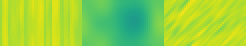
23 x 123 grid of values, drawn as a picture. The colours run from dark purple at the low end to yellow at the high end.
The table splits into one row of 3 panels. Panel 1,1: very high, streaked downward, faint in contrast. Panel 1,2: high, smooth. Panel 1,3: very high, slanting up to the right, faint in contrast.
